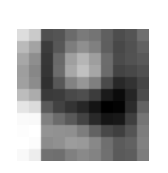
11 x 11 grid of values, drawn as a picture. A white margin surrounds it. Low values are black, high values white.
The left part is higher, up to a seam about 20% of the way across. The middle right is the ninth with the lowest average. The top right is the smoothest part. The bottom left is the ninth with the highest average.
